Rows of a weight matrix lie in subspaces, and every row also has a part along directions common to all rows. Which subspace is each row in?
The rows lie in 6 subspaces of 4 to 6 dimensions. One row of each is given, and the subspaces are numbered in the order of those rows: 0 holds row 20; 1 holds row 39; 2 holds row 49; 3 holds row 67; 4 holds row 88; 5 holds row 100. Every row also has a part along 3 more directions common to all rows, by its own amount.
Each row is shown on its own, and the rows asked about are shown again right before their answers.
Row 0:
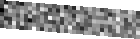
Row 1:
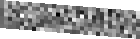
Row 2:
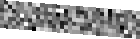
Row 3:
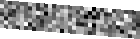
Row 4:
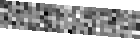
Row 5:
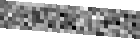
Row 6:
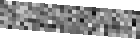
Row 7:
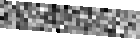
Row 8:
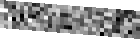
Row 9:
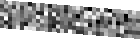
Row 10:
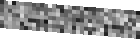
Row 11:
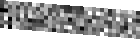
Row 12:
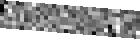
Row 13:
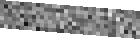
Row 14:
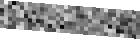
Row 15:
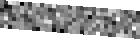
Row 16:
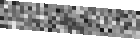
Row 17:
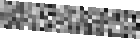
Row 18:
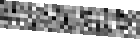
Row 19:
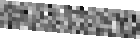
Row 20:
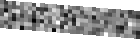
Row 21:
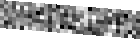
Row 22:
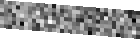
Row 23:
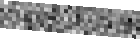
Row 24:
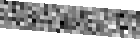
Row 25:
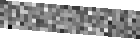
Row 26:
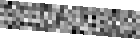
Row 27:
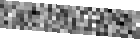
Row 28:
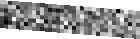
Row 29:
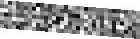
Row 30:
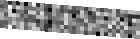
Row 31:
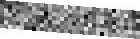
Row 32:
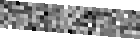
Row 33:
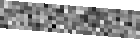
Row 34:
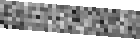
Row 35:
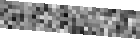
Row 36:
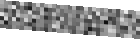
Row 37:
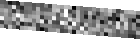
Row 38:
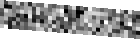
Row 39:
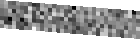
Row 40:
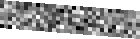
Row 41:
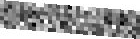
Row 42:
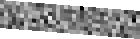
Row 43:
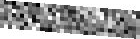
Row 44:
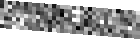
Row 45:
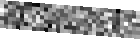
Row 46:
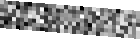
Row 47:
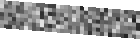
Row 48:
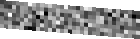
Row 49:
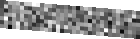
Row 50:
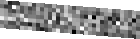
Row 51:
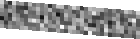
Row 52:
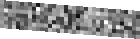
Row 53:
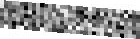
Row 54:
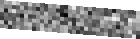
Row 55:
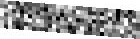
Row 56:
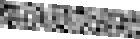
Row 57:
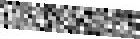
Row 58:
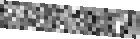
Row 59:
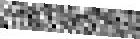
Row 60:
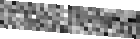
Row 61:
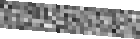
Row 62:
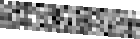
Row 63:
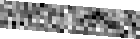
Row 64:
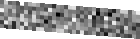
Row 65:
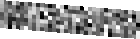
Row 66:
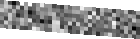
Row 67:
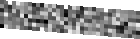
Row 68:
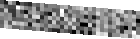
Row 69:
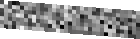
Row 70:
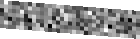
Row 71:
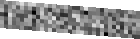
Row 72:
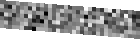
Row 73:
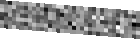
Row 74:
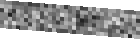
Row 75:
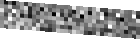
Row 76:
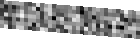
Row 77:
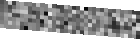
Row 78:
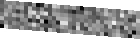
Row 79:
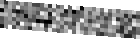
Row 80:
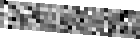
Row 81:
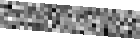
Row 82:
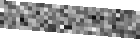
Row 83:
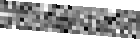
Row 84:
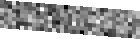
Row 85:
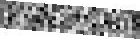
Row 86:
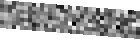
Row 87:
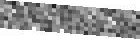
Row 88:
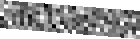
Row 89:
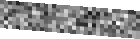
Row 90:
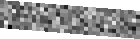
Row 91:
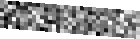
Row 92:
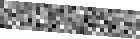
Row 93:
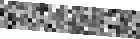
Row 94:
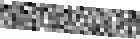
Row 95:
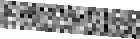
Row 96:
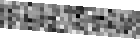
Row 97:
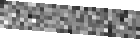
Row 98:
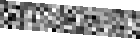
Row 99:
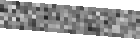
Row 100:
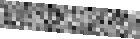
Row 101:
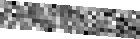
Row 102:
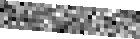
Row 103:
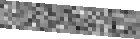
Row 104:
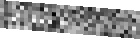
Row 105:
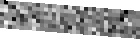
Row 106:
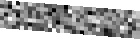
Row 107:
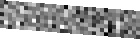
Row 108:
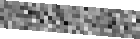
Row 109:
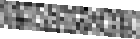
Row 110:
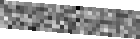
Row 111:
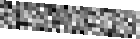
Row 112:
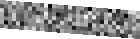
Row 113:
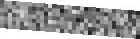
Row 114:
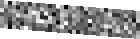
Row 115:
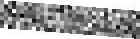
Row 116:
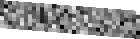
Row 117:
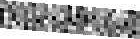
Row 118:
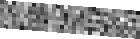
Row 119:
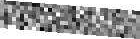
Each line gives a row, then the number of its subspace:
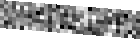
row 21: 5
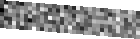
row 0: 2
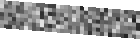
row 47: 3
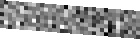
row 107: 2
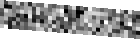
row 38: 4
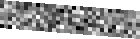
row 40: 4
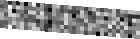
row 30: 3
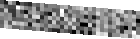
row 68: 5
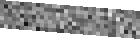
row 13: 1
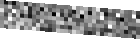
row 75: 1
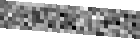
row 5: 5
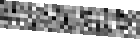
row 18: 4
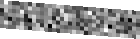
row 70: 0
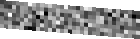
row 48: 5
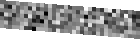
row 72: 5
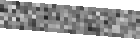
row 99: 2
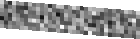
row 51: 3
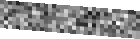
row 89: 5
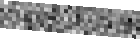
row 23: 0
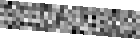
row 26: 0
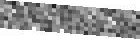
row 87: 1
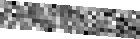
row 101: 1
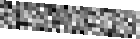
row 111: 0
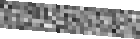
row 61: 3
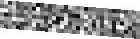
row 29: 4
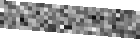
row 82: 2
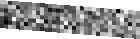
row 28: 2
